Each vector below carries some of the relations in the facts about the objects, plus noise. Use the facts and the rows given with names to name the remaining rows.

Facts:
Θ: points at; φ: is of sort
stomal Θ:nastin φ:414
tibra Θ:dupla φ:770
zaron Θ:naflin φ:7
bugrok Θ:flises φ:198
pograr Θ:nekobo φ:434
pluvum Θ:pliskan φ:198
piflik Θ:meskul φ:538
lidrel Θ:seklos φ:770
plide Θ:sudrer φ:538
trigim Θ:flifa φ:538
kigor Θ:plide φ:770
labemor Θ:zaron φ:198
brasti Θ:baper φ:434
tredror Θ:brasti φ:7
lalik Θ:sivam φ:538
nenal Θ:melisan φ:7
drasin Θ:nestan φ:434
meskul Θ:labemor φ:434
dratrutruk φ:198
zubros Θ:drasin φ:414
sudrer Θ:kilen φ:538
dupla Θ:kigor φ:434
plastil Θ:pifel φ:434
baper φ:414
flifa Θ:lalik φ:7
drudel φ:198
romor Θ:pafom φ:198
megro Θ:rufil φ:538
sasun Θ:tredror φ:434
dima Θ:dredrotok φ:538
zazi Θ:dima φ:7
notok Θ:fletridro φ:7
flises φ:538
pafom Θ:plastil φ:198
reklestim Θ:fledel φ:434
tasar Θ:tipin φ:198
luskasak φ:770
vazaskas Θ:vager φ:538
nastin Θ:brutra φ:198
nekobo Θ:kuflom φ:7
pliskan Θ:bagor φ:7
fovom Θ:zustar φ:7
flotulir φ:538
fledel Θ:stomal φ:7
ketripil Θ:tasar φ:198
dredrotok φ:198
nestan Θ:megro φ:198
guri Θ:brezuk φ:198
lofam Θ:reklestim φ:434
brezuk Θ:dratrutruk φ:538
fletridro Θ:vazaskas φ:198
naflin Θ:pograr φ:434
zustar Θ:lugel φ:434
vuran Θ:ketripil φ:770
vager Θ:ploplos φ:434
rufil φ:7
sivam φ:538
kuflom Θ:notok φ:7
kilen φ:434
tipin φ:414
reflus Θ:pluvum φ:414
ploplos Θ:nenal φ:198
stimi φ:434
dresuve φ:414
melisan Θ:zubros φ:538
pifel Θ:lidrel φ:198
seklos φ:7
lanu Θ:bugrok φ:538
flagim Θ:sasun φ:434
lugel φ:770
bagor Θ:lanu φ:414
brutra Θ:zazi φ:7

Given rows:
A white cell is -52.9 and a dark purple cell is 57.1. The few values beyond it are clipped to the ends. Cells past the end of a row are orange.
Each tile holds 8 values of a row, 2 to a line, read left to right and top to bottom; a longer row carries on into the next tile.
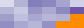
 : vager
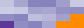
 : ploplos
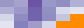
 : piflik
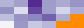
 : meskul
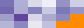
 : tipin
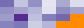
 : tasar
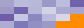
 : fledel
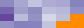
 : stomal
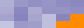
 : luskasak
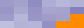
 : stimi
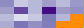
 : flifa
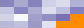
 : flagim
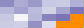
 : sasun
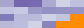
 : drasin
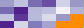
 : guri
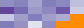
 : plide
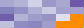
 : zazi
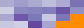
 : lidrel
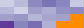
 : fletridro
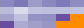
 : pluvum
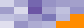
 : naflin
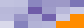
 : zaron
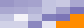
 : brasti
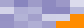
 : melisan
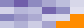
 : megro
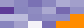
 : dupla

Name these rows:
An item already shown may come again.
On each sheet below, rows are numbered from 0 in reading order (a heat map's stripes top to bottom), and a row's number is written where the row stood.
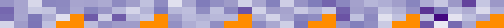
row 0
dima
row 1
reklestim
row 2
vager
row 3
pliskan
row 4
stomal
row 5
dratrutruk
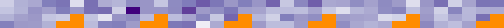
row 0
vazaskas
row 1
lalik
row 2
tibra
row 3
lanu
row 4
melisan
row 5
bagor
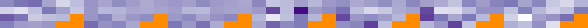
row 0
nestan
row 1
drudel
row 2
drudel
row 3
flifa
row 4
nastin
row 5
dredrotok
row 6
flagim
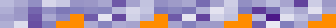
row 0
plastil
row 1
lofam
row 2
lofam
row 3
dratrutruk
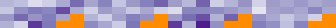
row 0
seklos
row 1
pliskan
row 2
romor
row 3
nenal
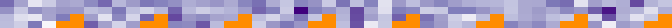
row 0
baper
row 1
reflus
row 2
nastin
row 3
sivam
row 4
vuran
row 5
zubros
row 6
vazaskas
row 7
brezuk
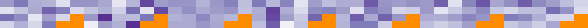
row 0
rufil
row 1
lugel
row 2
flotulir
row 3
vuran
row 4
labemor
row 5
flises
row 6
megro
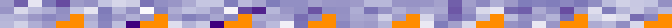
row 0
flises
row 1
fovom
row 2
zustar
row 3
kilen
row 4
dresuve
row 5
piflik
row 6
kigor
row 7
tredror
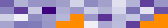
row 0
trigim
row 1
lugel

